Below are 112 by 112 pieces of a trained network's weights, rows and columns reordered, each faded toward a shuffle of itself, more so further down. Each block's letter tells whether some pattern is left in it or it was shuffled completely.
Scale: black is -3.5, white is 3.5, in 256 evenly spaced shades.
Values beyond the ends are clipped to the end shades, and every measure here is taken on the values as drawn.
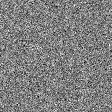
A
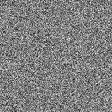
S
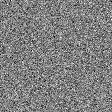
A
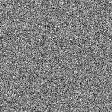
S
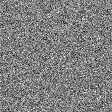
A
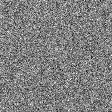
A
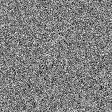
A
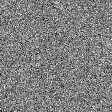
A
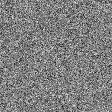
A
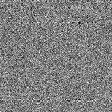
S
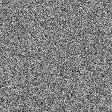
A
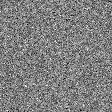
A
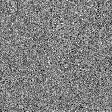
S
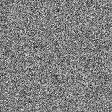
S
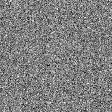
S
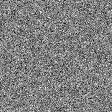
S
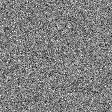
A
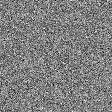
A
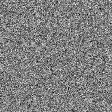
S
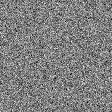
A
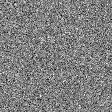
A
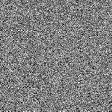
S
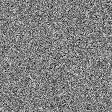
A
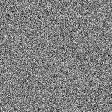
S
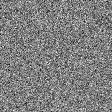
S
